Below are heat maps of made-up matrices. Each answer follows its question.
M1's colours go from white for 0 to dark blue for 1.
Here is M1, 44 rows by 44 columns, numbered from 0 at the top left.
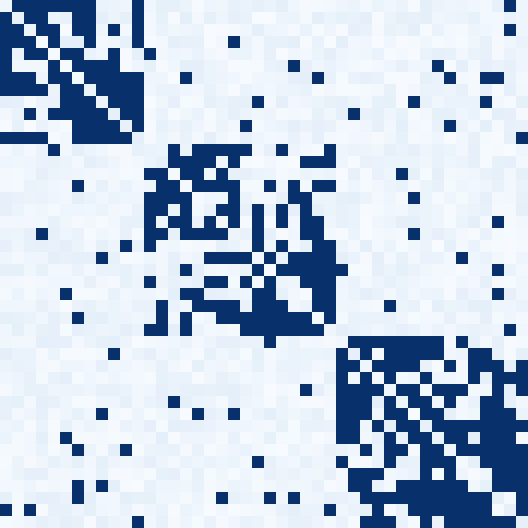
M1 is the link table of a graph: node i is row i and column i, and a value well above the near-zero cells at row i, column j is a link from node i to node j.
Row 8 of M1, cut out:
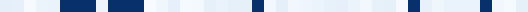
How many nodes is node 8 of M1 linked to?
9
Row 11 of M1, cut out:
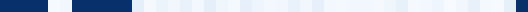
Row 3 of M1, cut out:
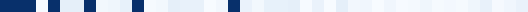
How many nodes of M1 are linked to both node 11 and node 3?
4
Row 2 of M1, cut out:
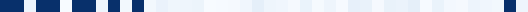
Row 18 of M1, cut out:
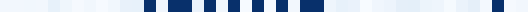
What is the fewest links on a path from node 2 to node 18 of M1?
3
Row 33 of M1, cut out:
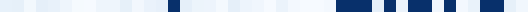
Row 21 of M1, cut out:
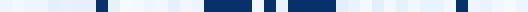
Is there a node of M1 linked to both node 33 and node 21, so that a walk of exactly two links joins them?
no
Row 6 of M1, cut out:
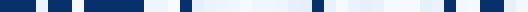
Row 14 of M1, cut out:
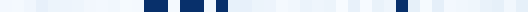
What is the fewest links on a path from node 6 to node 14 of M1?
2
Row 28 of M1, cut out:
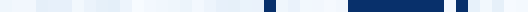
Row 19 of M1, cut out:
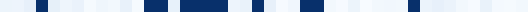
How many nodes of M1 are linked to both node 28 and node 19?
1
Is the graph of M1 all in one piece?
yes
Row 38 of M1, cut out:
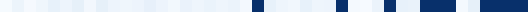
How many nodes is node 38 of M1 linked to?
10
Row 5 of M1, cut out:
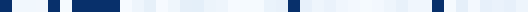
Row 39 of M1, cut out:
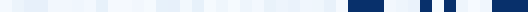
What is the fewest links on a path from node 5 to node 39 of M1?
3
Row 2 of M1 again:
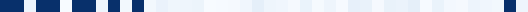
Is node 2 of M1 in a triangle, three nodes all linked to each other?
yes
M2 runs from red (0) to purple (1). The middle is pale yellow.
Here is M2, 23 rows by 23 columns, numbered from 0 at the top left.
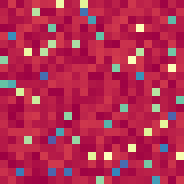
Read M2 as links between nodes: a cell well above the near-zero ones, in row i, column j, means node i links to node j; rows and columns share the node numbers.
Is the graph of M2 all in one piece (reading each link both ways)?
yes
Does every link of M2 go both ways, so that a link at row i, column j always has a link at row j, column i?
yes
